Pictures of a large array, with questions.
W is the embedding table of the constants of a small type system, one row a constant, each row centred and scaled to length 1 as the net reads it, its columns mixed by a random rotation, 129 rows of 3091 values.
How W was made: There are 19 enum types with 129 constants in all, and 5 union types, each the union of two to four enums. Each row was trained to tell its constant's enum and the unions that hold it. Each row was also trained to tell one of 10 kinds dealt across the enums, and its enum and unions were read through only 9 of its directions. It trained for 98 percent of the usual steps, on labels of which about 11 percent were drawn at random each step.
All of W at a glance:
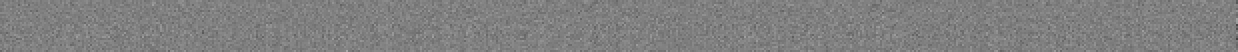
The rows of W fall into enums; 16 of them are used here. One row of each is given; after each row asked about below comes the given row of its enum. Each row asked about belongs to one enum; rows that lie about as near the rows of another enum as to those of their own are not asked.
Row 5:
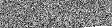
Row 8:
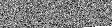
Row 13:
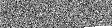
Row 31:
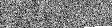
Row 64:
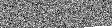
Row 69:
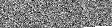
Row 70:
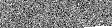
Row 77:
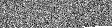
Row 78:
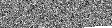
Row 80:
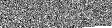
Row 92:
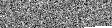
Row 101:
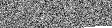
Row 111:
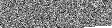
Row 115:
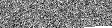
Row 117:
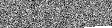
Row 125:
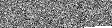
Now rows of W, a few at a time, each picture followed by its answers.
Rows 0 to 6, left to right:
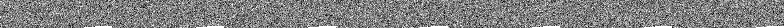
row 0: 31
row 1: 117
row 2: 115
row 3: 77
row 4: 111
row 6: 101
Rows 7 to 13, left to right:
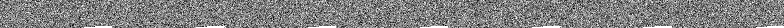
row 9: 111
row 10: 8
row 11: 13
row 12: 77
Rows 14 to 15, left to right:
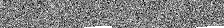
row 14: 5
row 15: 64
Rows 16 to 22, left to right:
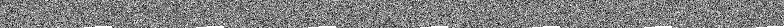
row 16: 77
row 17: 117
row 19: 64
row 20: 80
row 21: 117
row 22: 80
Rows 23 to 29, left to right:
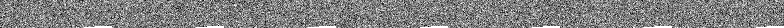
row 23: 101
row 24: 31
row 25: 13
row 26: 115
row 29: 101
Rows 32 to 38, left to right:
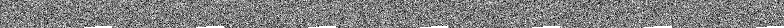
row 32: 92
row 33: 101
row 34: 78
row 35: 111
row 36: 92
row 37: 13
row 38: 92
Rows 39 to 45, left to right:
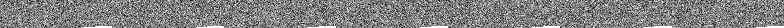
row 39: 80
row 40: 70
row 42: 70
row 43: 125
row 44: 70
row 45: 13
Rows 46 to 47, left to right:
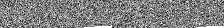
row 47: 115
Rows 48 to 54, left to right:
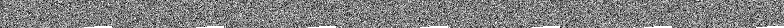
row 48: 8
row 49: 64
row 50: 77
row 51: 64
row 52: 111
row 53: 101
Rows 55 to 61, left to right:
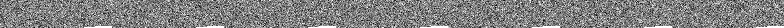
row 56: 70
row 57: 8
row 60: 117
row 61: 31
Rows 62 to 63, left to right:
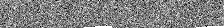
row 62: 31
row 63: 5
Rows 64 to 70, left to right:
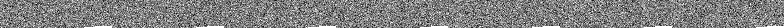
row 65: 77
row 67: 117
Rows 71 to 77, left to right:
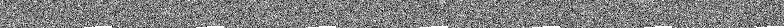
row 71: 111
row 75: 77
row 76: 125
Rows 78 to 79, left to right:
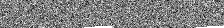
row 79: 111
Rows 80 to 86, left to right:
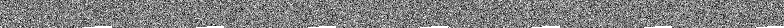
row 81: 125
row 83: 80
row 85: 117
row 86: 8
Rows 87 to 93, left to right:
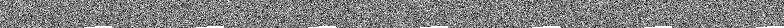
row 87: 8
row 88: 80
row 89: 8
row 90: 125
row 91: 64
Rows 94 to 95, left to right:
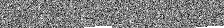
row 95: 80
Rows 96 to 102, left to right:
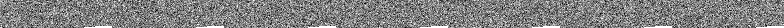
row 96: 111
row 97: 13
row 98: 92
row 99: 111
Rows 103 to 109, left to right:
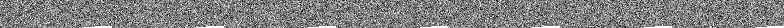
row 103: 5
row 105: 13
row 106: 125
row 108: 64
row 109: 31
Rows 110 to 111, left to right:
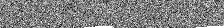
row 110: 78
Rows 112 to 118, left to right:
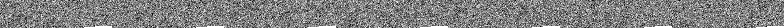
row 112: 115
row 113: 64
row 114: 13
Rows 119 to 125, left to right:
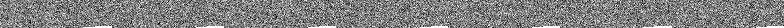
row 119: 80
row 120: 115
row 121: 8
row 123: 31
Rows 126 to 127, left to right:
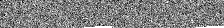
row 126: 125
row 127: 77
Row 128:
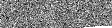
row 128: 13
